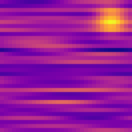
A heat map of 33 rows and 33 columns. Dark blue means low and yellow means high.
Ninth with the highest average: top right. Histogram: skewed, a long tail of high values. Bumps: one, in the top right. Average level on the scale: 30%.
